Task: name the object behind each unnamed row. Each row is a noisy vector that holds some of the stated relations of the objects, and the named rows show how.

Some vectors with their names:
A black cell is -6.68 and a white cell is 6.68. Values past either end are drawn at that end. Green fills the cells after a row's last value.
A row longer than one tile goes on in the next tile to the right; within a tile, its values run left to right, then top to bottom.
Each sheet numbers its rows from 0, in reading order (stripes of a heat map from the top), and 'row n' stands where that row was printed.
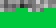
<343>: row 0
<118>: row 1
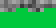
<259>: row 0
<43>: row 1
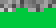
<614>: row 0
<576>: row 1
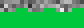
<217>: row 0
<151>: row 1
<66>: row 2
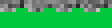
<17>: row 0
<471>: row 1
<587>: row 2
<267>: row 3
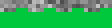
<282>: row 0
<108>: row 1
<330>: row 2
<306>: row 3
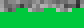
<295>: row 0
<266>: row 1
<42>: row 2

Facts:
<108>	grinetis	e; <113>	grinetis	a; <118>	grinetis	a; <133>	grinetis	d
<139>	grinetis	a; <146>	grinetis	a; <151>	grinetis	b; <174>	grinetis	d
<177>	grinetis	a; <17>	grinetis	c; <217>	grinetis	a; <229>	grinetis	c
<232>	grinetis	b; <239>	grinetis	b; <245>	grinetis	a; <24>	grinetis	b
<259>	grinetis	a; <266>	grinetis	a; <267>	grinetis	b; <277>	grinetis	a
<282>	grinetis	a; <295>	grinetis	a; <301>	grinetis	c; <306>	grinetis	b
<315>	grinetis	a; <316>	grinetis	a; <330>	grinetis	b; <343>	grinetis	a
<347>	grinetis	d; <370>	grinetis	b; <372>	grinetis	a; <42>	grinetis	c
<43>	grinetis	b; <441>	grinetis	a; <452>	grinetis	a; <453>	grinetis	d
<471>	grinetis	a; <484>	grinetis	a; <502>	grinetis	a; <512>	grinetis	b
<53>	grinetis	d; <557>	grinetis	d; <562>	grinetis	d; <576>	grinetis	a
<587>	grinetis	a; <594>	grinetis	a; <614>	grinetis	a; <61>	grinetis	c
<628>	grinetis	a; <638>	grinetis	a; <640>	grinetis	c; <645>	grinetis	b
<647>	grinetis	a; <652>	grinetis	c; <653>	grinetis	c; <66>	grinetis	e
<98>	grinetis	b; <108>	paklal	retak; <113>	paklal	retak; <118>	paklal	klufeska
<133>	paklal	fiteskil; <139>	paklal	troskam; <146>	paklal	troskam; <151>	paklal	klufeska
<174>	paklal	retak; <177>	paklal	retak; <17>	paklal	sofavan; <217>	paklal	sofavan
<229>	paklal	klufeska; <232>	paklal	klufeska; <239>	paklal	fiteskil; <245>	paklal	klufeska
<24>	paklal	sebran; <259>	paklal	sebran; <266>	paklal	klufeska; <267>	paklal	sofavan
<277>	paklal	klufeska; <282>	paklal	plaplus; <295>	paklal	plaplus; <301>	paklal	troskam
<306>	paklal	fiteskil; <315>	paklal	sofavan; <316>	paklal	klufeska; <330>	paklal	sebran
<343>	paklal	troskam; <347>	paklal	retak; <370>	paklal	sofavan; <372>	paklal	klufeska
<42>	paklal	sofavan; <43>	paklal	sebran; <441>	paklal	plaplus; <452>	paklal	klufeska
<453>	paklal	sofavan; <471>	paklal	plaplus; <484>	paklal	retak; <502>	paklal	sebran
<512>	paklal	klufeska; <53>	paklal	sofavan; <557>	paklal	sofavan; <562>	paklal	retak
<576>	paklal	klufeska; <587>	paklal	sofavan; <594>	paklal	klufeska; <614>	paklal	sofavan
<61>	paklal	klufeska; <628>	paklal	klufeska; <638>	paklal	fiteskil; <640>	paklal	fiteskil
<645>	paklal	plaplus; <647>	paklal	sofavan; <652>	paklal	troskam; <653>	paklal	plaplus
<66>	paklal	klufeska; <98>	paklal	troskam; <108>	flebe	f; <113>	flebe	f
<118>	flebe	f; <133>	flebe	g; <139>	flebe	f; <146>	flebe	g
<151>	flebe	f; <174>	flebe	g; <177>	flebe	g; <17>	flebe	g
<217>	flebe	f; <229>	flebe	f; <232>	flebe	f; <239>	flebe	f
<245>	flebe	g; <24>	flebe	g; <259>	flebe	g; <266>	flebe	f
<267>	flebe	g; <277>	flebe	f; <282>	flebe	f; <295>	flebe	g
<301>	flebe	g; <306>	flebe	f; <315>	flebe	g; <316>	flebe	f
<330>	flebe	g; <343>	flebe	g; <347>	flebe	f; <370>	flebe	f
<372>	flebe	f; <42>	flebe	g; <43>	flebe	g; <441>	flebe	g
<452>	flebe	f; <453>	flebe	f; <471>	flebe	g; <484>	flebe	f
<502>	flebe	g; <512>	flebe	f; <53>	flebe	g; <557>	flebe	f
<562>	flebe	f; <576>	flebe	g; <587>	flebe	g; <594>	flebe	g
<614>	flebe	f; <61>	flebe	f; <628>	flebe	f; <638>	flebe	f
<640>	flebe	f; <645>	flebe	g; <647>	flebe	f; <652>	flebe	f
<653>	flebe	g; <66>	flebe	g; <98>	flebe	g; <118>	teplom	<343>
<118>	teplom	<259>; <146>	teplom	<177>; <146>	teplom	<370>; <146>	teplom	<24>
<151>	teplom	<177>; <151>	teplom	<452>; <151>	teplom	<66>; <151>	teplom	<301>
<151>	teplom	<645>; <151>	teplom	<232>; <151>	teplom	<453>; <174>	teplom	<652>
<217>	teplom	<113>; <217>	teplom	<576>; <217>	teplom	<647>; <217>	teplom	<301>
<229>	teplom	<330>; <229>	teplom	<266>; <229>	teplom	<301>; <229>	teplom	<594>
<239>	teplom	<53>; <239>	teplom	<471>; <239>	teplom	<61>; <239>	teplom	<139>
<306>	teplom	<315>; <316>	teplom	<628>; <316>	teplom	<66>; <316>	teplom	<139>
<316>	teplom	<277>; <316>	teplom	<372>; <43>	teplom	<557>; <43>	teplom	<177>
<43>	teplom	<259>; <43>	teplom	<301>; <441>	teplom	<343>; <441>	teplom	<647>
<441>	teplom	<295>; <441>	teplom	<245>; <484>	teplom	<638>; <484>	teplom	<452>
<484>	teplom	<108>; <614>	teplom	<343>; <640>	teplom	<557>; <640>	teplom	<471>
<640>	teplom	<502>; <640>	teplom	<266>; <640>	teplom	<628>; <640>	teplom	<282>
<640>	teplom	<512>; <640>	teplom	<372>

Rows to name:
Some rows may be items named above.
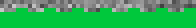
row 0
<61>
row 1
<557>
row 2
<306>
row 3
<638>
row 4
<316>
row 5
<295>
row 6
<98>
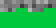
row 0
<502>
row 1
<441>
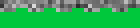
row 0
<151>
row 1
<647>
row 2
<343>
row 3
<370>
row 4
<301>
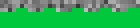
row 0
<177>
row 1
<502>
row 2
<441>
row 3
<652>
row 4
<139>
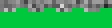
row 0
<174>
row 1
<133>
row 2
<647>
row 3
<343>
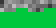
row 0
<229>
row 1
<146>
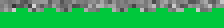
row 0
<53>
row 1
<217>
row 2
<645>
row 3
<452>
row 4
<471>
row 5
<239>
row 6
<453>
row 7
<640>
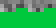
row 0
<653>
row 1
<471>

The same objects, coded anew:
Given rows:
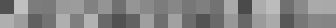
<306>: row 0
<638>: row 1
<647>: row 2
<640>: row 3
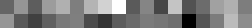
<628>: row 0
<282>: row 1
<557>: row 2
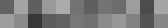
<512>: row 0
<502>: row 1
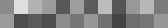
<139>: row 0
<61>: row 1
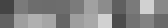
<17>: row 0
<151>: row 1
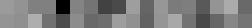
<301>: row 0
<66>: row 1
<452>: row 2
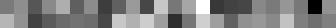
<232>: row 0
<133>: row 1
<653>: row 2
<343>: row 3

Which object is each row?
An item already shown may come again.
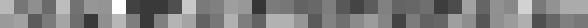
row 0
<217>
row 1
<645>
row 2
<306>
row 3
<267>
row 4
<177>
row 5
<66>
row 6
<239>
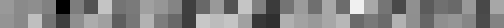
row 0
<301>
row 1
<306>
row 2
<133>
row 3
<53>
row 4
<652>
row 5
<502>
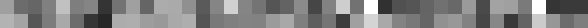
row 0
<118>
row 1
<53>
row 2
<229>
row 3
<259>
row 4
<441>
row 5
<502>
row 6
<295>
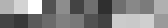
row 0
<282>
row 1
<174>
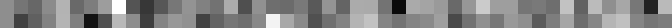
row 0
<108>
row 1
<471>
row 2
<370>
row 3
<43>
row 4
<98>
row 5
<316>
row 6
<614>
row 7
<146>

